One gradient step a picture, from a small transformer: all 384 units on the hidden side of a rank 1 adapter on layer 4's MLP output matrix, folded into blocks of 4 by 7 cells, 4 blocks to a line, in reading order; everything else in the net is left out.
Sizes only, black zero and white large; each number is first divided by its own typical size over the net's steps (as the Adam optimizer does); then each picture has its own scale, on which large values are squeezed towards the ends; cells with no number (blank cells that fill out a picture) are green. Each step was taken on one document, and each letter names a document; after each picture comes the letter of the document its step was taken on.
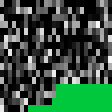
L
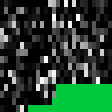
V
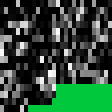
V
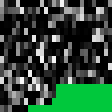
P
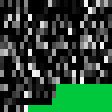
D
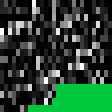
V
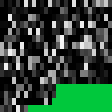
D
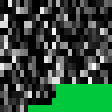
D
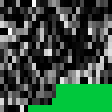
L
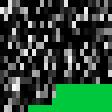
P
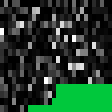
V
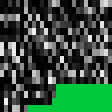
D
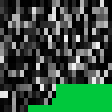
V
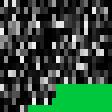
V
